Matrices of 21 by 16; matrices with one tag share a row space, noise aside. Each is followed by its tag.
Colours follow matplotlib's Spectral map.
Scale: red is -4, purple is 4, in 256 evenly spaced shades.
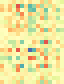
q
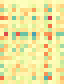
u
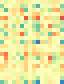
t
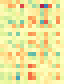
q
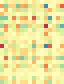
u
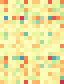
t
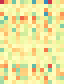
u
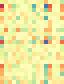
u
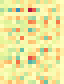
q
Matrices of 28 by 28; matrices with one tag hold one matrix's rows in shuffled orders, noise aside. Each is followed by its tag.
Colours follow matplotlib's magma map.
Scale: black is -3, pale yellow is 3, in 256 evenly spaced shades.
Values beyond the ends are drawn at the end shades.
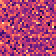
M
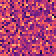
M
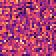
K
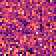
K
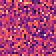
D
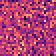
D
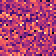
K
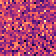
D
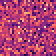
D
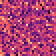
M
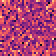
M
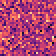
M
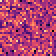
K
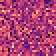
M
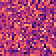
D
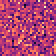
D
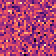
D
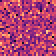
M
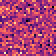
K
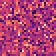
D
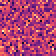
M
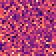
M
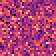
M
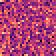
M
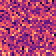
M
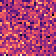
K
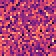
M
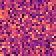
M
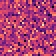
D
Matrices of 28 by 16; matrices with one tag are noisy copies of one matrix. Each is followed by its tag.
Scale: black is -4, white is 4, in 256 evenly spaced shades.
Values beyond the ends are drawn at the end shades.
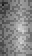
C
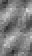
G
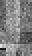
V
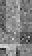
V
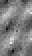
G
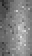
C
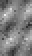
G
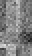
V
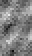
G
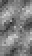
G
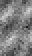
G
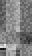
V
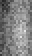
C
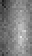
C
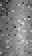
C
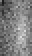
C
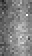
C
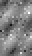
G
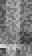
V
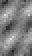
G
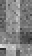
V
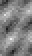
G
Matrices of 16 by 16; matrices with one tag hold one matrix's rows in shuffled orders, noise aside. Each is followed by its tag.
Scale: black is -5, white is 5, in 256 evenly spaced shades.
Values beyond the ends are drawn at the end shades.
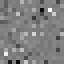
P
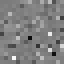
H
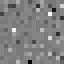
H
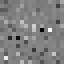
P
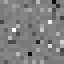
H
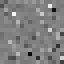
H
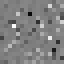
H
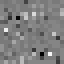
P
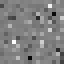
H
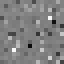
H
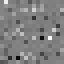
P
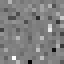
H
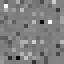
P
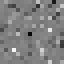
H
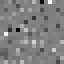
P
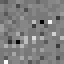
P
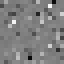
H
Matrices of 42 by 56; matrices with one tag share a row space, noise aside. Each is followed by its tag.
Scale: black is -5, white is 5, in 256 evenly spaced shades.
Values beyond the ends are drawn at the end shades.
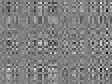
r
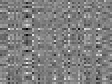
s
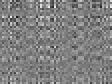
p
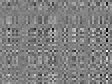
r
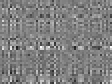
p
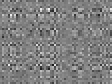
p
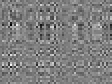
p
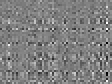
r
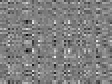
s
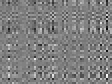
r
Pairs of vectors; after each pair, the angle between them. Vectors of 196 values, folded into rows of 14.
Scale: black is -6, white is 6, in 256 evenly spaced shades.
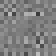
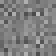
nearly opposite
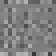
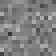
orthogonal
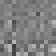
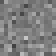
partly aligned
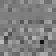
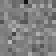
orthogonal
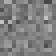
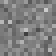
partly aligned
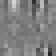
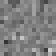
partly opposed
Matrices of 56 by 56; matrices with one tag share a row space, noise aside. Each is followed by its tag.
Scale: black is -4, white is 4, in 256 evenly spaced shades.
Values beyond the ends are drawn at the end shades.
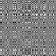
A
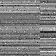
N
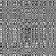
A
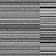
N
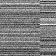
N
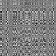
A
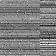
N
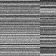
N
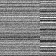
N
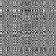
A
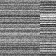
N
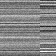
N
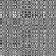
A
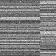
N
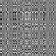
A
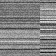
N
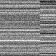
N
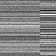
N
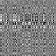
A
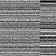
N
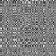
A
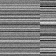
N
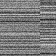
N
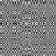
A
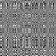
A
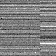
N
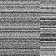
N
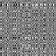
A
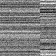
N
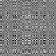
A
